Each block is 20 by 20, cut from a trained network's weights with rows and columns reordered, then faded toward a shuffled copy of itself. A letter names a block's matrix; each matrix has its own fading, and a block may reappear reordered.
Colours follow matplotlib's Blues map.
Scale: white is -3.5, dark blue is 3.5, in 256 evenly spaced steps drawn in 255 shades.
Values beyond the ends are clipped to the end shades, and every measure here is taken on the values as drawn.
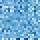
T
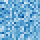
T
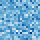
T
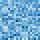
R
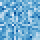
T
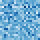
T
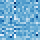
R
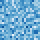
T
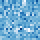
T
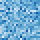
T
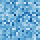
T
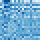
R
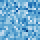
T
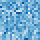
T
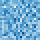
T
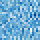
T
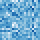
T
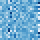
R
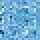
R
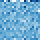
R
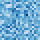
T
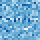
T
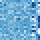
R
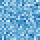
T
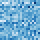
T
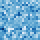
T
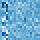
R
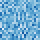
T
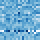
R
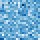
T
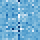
R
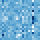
R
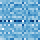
R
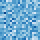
T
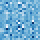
R
